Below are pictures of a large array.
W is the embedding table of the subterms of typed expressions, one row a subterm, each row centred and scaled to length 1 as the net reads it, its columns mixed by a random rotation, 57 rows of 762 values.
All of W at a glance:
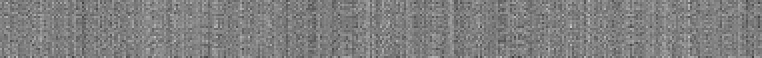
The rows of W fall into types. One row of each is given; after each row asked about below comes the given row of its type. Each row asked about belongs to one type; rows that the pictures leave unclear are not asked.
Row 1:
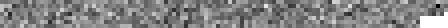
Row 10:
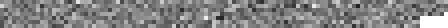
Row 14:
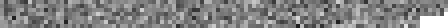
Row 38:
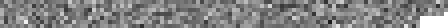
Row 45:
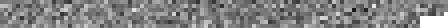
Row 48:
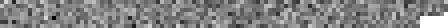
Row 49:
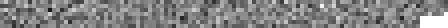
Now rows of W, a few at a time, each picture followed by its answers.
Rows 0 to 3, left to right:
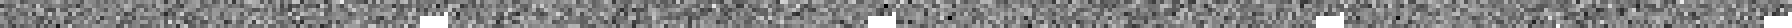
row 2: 48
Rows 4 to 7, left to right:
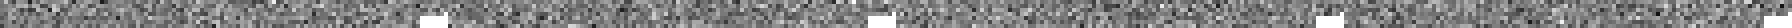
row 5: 1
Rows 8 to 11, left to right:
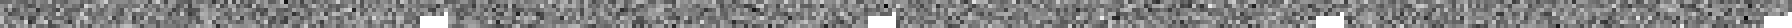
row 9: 1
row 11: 38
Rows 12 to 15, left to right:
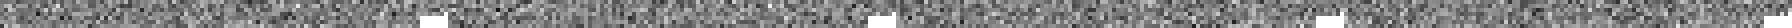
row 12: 10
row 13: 49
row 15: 14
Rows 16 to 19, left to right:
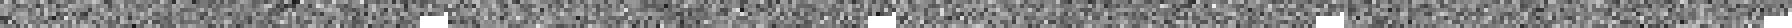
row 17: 48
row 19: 14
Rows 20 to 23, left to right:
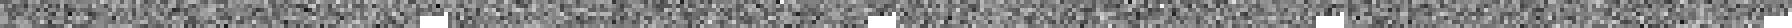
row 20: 1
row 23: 14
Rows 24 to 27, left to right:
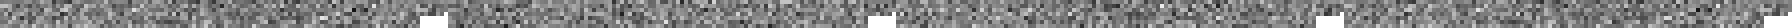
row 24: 45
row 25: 49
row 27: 45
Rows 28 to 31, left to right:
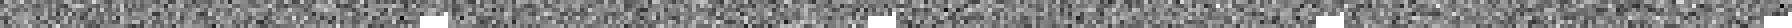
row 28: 38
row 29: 14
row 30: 49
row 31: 1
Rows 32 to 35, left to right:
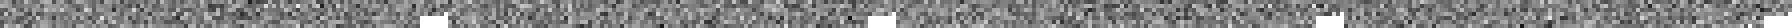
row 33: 38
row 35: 10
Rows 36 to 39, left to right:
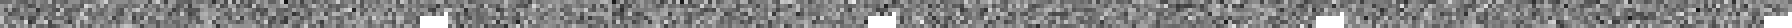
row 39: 45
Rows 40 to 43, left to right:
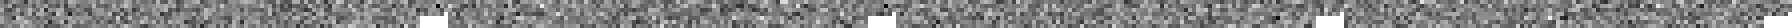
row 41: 1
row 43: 10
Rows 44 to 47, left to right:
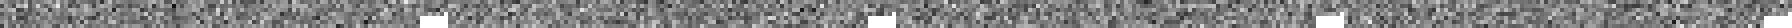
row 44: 49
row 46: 45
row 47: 38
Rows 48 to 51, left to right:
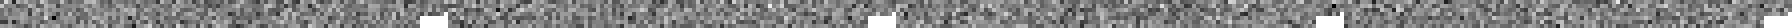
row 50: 1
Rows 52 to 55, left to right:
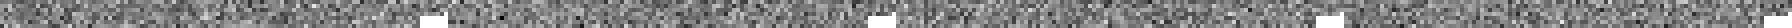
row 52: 10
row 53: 48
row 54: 45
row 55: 49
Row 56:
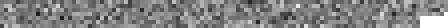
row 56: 10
